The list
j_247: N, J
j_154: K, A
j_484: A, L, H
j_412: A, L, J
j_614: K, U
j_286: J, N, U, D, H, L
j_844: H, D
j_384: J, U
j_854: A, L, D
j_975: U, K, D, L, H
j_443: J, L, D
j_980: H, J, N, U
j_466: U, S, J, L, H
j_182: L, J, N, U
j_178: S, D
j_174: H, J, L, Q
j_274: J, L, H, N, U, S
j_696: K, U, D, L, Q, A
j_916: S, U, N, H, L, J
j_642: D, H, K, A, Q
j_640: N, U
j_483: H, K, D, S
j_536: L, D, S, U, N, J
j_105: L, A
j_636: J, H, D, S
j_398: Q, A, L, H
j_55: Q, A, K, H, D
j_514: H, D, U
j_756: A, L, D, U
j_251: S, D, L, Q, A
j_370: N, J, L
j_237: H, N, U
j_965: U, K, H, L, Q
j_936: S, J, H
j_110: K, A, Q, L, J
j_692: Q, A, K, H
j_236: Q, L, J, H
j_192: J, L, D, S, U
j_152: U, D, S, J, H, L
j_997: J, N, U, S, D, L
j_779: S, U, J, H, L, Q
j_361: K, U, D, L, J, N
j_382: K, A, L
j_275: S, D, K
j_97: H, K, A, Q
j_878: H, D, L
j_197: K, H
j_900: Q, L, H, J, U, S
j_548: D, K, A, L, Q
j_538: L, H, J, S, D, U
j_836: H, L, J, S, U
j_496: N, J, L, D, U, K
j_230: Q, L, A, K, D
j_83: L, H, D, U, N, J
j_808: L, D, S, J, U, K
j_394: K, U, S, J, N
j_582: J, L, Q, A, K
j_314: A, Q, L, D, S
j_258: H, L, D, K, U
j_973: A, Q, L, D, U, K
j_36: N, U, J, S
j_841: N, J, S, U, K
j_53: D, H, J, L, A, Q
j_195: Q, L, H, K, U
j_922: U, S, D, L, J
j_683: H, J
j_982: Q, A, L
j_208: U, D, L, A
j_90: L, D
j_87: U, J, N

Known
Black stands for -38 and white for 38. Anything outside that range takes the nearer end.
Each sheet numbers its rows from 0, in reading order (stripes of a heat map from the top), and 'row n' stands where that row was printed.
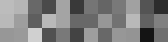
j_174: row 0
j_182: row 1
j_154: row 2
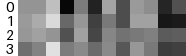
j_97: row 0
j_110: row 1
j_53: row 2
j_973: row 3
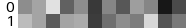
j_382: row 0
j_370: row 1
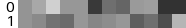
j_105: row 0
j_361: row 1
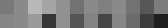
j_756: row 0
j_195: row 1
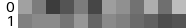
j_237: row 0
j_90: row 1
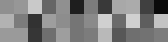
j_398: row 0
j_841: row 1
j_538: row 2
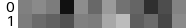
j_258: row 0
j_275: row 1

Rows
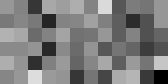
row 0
j_922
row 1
j_975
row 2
j_443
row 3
j_965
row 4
j_286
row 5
j_982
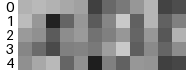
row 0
j_412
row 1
j_936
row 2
j_496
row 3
j_178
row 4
j_484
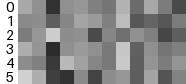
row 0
j_779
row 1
j_808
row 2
j_854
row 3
j_466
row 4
j_536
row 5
j_683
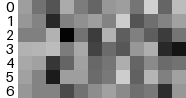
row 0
j_640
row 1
j_152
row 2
j_642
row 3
j_582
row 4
j_836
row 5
j_916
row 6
j_614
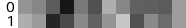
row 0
j_844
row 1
j_636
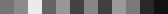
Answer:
j_230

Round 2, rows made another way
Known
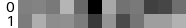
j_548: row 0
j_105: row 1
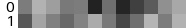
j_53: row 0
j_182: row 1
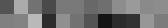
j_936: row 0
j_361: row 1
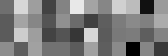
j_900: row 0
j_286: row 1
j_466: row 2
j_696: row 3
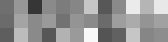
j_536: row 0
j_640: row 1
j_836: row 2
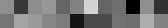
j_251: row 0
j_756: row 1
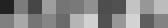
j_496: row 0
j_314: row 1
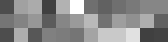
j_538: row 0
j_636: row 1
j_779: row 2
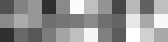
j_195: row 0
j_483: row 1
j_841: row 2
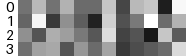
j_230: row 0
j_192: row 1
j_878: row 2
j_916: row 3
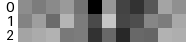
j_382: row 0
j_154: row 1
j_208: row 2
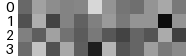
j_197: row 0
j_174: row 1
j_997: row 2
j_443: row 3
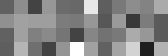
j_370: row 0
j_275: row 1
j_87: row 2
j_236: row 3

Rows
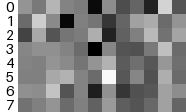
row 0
j_982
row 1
j_152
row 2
j_980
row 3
j_854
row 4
j_178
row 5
j_844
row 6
j_412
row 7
j_614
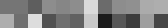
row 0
j_247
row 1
j_922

